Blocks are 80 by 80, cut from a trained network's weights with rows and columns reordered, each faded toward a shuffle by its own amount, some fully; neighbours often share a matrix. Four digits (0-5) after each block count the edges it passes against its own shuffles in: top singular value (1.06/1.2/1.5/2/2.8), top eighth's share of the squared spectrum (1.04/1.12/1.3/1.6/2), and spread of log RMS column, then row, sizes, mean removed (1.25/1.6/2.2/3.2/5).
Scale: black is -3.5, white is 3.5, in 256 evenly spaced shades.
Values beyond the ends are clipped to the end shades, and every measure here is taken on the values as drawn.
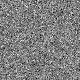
0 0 0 0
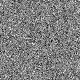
0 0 0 0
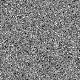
0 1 0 0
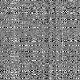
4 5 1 4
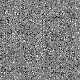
2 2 0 2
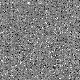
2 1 0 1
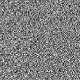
4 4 1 2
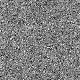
0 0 0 0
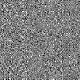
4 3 2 2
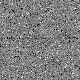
0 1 0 0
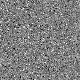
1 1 0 0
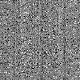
3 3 0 2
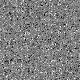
2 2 0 1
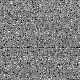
2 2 1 0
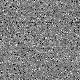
1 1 0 0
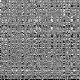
4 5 4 3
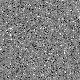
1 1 0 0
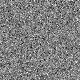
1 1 0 0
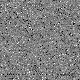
1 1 0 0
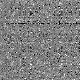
3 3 2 1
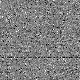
2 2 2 1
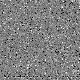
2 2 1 1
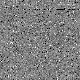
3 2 1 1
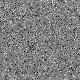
0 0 0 0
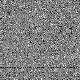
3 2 1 1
